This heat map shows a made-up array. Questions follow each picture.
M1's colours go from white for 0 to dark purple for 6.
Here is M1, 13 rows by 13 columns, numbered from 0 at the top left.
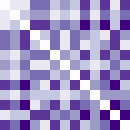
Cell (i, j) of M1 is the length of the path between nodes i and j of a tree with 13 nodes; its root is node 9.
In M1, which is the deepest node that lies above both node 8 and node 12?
4
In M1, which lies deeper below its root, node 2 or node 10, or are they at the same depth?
the same depth
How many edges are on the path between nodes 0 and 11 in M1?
1
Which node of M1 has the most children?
1
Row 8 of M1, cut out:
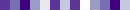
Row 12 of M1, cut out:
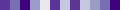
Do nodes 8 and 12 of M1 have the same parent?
yes
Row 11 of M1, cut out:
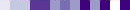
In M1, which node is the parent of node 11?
0
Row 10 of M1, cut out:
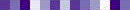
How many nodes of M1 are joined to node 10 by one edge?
1
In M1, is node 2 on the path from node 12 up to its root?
no
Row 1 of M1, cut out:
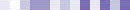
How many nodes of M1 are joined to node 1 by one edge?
4
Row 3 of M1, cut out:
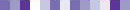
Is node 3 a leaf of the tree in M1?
no
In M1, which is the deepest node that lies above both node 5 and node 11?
1
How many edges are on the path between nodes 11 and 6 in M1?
4
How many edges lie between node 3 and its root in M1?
2
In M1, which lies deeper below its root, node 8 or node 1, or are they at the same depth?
node 8
